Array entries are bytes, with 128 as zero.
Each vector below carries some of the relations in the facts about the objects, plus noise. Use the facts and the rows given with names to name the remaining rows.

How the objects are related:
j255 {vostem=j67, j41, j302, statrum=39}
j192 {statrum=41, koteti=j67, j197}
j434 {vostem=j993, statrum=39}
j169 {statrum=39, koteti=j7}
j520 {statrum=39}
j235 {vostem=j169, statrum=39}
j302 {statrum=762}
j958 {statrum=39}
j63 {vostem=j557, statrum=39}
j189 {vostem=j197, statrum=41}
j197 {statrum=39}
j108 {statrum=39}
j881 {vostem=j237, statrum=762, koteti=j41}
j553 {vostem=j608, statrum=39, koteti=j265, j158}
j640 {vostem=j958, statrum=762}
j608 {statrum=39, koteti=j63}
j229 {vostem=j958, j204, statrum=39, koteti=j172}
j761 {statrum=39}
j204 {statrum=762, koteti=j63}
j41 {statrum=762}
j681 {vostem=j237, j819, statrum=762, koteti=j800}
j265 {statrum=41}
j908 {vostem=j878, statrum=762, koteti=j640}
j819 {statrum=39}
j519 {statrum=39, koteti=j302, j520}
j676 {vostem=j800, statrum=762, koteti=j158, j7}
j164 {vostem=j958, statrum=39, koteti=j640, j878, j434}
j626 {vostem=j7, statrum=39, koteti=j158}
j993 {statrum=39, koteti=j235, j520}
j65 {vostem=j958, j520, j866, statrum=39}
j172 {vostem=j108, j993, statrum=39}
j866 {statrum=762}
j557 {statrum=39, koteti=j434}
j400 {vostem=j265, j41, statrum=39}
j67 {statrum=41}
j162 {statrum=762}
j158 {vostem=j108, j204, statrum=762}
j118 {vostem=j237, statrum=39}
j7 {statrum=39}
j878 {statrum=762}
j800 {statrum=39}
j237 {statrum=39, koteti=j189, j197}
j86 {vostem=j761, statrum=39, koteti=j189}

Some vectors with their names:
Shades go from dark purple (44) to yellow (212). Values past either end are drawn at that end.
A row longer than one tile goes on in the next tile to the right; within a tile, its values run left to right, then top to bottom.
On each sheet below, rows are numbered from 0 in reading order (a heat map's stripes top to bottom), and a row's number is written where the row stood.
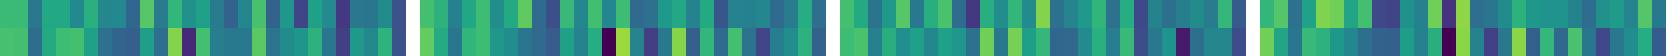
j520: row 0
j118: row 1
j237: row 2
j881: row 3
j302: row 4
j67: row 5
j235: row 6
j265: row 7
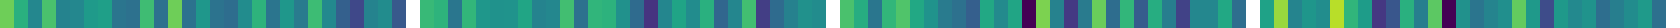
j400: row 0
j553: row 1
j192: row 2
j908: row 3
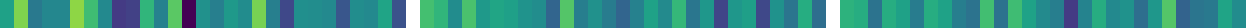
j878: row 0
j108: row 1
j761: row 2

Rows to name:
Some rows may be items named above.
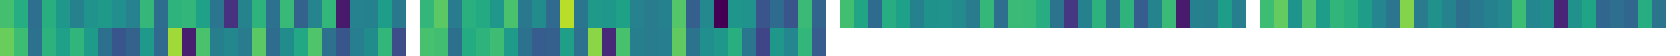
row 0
j608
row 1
j993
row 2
j608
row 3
j172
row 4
j41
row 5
j302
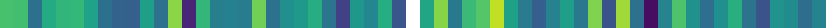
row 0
j302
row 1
j640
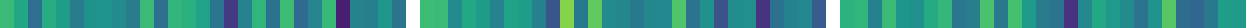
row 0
j608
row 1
j197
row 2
j86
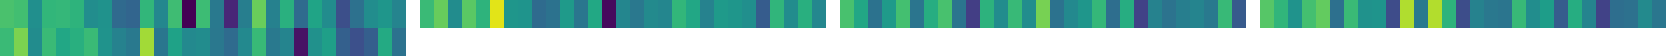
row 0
j189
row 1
j158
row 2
j237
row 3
j800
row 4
j434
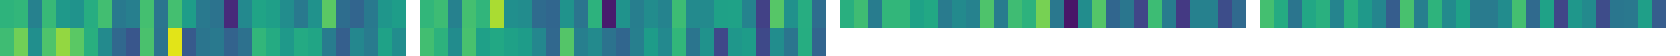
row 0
j86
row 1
j204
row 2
j958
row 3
j819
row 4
j676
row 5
j108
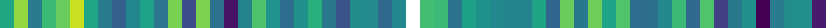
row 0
j640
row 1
j169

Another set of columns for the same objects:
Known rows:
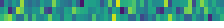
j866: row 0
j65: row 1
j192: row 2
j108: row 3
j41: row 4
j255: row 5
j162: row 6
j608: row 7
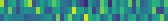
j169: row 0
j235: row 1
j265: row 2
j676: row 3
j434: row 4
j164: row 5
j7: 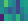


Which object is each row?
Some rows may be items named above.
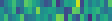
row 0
j958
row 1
j237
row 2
j302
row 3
j172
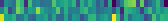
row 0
j676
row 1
j118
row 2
j993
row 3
j800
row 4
j640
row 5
j189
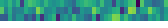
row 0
j993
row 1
j553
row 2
j626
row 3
j553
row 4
j204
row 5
j118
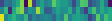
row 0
j158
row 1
j235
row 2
j108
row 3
j189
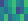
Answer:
j958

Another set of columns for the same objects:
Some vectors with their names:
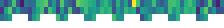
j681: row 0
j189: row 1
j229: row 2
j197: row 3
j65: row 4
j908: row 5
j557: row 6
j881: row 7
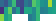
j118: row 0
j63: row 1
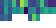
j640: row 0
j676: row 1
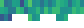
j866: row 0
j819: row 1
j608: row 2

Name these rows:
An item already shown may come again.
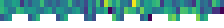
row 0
j878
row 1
j908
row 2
j908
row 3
j640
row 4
j958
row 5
j41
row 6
j800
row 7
j172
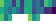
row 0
j108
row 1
j172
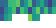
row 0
j189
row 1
j237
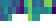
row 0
j158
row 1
j993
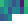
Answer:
j204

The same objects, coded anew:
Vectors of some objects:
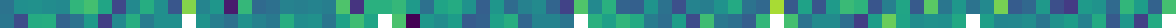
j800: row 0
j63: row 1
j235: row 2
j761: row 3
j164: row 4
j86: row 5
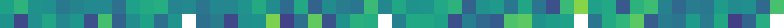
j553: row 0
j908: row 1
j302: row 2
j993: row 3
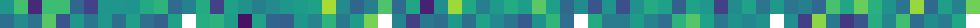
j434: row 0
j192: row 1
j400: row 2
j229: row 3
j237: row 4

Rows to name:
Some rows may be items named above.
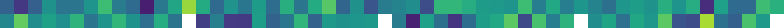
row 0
j204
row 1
j189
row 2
j118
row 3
j878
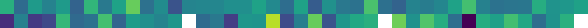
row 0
j189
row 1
j908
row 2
j958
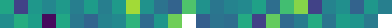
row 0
j192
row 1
j676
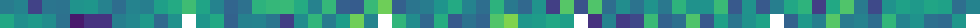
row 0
j108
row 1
j41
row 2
j640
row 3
j189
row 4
j434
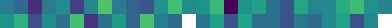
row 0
j158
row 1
j172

